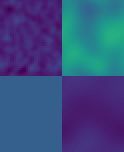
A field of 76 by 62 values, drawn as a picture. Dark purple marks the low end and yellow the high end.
The table splits into 2 rows of 2 panels. Panel 1,1: very low, blotchy, faint in contrast. Panel 1,2: middling, smooth. Panel 2,1: low, flat. Panel 2,2: very low, smooth, faint in contrast.
